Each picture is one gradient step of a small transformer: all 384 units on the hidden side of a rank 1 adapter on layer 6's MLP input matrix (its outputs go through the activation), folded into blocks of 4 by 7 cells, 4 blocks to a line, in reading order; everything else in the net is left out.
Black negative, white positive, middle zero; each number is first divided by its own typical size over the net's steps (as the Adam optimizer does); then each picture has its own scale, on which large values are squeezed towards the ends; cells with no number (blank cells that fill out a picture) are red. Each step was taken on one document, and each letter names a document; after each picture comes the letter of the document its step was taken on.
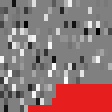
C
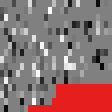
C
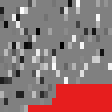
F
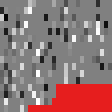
C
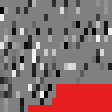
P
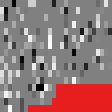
P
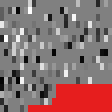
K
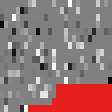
F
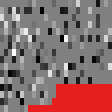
K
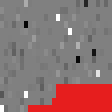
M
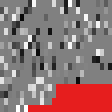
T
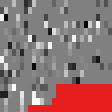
C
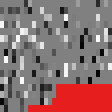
K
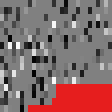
P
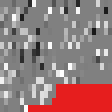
T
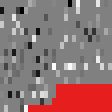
F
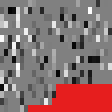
K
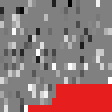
F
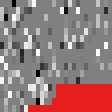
T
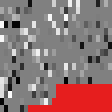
K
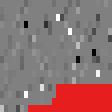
M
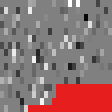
T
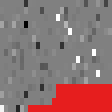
M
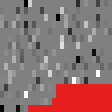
M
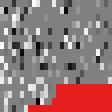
T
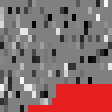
K
